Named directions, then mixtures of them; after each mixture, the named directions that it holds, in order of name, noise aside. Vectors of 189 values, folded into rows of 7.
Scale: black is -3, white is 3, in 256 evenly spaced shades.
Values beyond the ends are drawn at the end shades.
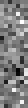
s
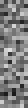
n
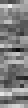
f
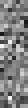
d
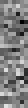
f, s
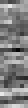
f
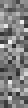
d, s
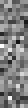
d, n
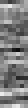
f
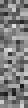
n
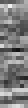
f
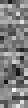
f, s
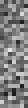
n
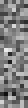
n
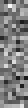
f, n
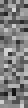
n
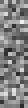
n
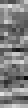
f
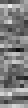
f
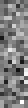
n, s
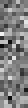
d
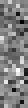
s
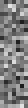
f, n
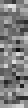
f, n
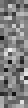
n, s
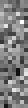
d, s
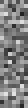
n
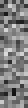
n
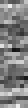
f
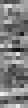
f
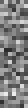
n
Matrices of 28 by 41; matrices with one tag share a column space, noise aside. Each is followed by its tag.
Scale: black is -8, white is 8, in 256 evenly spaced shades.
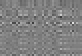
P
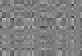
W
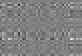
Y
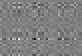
Y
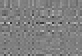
P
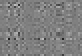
Y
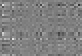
Y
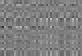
W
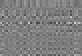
P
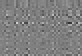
P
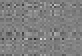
Y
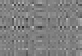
W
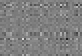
Y
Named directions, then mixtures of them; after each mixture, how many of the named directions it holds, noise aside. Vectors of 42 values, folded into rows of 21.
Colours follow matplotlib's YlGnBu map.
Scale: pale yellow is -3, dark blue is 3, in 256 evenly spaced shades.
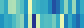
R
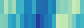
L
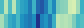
one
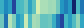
two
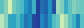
one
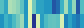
one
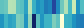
two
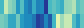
one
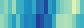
one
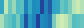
one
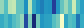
two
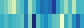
two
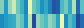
one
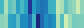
two
